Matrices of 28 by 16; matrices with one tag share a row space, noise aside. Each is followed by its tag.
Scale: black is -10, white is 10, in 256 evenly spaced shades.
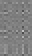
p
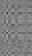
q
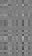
p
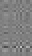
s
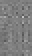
p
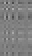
q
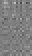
s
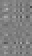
s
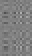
s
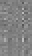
p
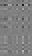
p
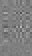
s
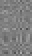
s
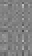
p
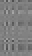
q
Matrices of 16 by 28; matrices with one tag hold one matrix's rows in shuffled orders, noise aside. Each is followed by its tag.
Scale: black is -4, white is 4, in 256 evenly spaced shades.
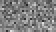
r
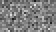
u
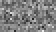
r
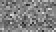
r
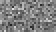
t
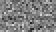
t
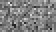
u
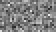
u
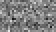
u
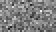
t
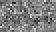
u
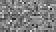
u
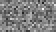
r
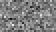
t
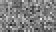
t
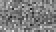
t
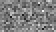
r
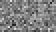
u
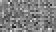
u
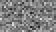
t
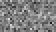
u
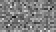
u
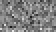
t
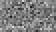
t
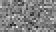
t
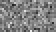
u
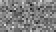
t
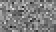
t
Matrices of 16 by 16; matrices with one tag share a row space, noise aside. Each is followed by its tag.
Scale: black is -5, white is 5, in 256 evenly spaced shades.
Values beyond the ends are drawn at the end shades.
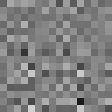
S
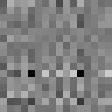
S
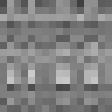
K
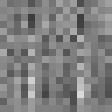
S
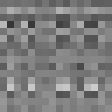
K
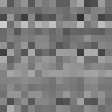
K
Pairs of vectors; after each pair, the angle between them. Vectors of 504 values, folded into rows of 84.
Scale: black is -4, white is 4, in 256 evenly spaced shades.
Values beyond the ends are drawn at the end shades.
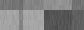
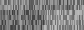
partly opposed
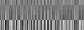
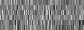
partly opposed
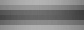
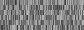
orthogonal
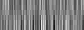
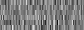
partly opposed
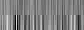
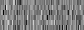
partly aligned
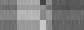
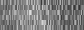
partly aligned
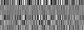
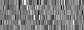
partly aligned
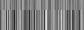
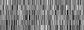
partly aligned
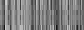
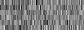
partly opposed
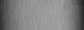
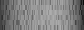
nearly parallel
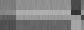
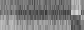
nearly opposite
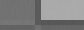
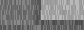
nearly parallel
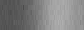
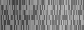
partly aligned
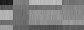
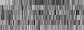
partly opposed
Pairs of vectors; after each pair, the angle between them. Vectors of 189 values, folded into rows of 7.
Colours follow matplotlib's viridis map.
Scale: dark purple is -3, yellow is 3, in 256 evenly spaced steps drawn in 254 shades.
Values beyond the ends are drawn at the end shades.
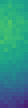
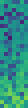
partly opposed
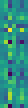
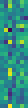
nearly opposite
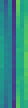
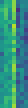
nearly opposite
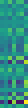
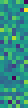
partly aligned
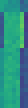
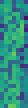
partly aligned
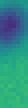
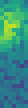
nearly opposite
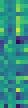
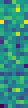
partly aligned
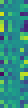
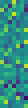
orthogonal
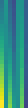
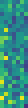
partly aligned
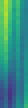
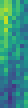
nearly parallel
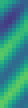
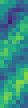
nearly parallel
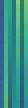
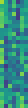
partly opposed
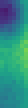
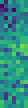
partly aligned
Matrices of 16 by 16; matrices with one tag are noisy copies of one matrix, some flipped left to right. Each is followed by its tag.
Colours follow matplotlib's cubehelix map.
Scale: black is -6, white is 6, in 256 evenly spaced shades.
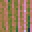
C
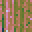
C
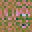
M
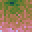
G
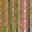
C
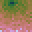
G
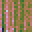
C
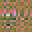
M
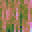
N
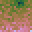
G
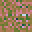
M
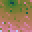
G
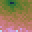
G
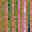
C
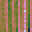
C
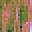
N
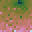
G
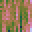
N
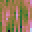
N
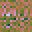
M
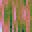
N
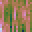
N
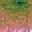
G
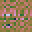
M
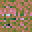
M
